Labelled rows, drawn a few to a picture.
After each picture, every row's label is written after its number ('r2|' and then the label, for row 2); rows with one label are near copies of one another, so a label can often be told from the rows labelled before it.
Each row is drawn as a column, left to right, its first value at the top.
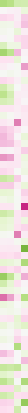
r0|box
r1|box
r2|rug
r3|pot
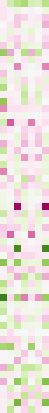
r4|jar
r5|rug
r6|pot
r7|box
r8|rug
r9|box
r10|pot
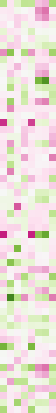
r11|rug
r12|jar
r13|pot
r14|box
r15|rug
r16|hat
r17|hat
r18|box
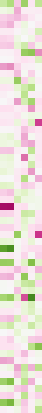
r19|pot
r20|pot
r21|hat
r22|box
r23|jar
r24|rug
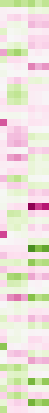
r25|rug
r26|box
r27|box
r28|box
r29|pot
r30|pot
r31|pot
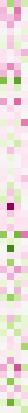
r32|hat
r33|pot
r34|hat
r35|rug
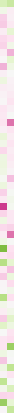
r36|pot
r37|rug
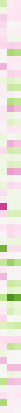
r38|pot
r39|jar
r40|jar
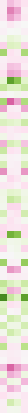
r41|jar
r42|hat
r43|hat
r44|jar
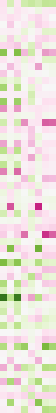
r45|jar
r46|pot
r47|jar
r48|rug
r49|box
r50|pot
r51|rug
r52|rug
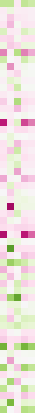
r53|rug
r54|pot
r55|jar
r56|rug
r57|rug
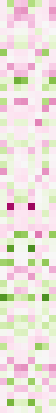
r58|jar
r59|pot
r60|hat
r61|hat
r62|pot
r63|rug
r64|jar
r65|hat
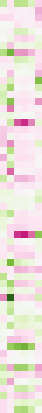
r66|box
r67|jar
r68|rug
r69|rug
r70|rug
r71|hat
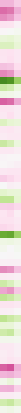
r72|hat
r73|hat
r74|hat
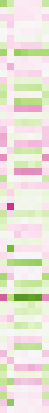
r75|box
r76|pot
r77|jar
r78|jar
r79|jar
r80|jar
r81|box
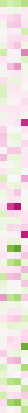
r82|box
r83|pot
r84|pot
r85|rug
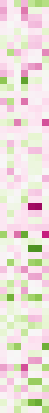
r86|hat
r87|jar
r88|rug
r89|hat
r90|pot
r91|pot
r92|rug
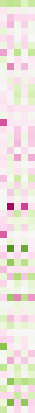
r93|rug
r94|pot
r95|box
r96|pot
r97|box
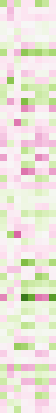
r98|box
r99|hat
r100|rug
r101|jar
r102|jar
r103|box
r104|box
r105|jar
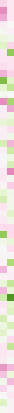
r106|hat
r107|jar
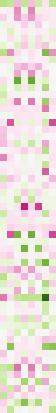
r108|box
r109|rug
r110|hat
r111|pot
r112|hat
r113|pot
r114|jar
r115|rug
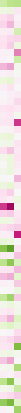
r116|pot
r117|pot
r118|rug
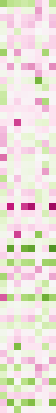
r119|box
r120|pot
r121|rug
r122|pot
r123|pot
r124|hat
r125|jar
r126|pot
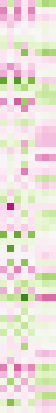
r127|hat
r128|pot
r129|hat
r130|jar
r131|hat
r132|box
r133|box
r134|box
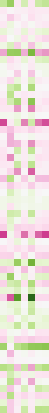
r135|rug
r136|box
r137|jar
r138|rug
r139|jar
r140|rug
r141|rug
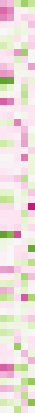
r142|hat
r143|hat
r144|rug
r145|box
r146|pot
